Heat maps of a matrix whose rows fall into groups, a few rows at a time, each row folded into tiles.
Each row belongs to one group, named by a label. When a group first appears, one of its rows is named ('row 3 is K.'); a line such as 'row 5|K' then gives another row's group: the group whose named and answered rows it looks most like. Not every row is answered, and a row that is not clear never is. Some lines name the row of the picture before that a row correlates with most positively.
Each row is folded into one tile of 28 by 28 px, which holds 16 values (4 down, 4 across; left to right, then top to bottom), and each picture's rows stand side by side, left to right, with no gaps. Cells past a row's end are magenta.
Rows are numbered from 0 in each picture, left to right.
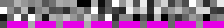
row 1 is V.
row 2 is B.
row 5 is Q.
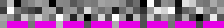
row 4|V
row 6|Q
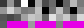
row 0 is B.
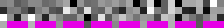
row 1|V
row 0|V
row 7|Q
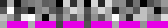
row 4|V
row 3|B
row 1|V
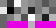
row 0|Q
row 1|V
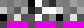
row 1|B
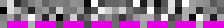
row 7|V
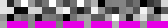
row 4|V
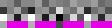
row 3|V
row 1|V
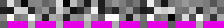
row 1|V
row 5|B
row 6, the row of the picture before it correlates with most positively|2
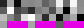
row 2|Q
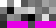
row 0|Q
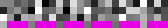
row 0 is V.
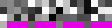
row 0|V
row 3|B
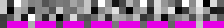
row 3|Q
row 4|Q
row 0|Q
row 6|Q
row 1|V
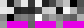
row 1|B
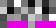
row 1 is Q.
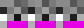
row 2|V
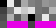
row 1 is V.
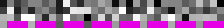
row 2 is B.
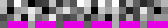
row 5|Q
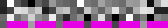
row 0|B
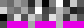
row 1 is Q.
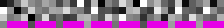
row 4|B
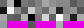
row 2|V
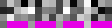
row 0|B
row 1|Q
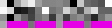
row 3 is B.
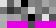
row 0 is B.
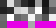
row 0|B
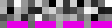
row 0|Q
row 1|B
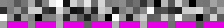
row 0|V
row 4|V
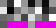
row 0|Q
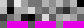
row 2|B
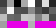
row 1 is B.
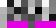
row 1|Q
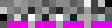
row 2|V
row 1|V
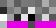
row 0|V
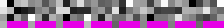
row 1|V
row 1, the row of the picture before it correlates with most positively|0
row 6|B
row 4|Q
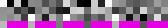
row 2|B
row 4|V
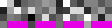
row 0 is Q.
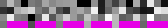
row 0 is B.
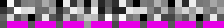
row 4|B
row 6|B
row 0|B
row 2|B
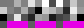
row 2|Q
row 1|Q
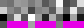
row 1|V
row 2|Q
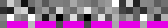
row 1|V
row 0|B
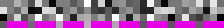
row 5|B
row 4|V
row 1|B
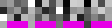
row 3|B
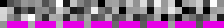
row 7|Q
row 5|Q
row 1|V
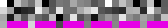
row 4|B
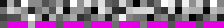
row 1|V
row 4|B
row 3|Q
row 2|Q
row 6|Q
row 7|Q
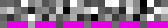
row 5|B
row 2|Q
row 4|Q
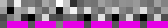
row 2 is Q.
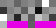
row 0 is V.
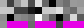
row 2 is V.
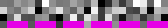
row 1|Q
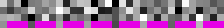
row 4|B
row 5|V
